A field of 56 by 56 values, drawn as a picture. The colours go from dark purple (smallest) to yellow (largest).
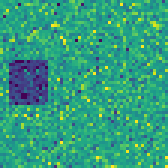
The ninth with the lowest average is the middle left. There are no regular stripes. An odd patch, lower than its surroundings, sits in the middle left.
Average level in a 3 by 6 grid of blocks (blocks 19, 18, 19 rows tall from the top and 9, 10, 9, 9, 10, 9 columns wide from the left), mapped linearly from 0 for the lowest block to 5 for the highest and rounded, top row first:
4 5 5 5 5 5 / 0 0 4 5 5 5 / 5 5 5 5 5 5
